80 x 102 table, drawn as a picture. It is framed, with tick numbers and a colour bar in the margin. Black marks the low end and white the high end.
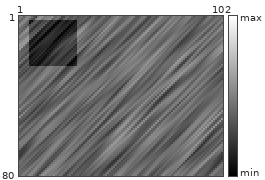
Grain: diagonal, up to the right. Mirror symmetry: none. Odd patch: lower, in the top left. Ninth with the lowest average: top left.
